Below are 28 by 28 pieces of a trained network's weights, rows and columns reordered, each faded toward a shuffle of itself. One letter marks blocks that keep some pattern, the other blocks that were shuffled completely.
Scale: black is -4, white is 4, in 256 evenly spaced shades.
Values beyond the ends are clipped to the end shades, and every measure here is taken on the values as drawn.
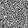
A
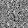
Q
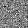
A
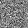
A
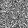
A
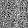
Q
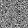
Q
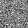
A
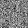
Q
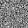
A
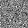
A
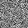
A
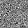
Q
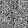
Q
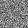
A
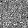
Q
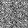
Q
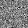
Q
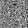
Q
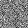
A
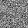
Q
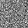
Q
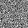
A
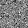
A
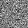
A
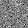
A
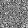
Q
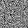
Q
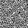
A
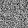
A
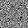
Q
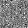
Q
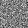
A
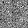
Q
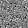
A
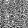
Q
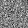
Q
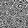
Q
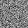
A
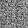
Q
